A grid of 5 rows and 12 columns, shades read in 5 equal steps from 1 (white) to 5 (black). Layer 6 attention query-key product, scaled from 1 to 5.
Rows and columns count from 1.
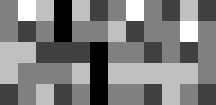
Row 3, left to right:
2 2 4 4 4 5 3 3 4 3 4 3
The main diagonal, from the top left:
3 4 4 3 3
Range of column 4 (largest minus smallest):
2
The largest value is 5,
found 5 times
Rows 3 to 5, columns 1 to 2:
2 2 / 2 3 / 4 3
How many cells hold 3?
23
